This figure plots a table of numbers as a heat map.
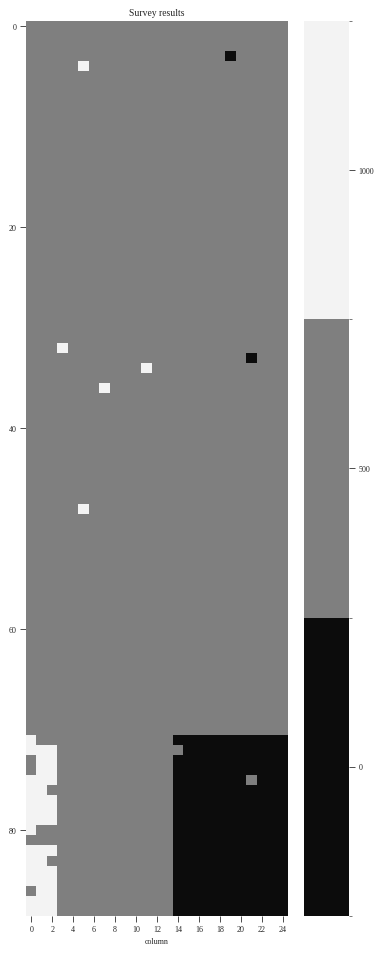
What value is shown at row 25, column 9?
500
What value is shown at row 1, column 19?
500
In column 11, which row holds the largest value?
34
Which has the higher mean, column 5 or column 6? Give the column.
5
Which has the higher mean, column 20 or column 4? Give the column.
4
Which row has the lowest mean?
81
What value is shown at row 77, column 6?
500
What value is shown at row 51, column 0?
500
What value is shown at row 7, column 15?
500
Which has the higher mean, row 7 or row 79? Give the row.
7
